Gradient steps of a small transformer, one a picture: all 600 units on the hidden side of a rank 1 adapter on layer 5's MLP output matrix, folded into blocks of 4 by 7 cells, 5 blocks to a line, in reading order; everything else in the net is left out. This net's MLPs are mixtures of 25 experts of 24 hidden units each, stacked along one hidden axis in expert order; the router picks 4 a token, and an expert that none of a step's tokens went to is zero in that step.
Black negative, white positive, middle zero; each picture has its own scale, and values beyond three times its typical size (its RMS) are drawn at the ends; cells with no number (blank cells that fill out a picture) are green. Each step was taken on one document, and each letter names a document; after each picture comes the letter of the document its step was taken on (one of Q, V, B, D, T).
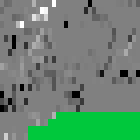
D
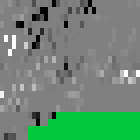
D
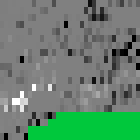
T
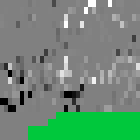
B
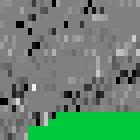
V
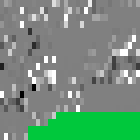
V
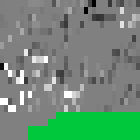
B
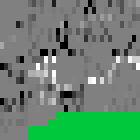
B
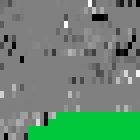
V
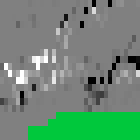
B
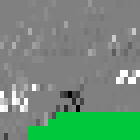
V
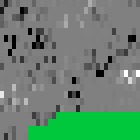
D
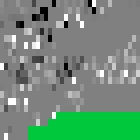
D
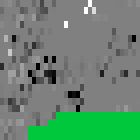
D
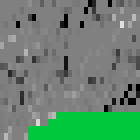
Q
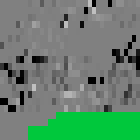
B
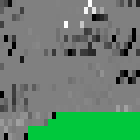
V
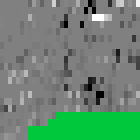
Q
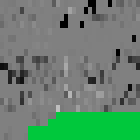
Q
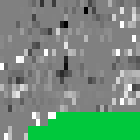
Q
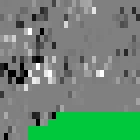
D
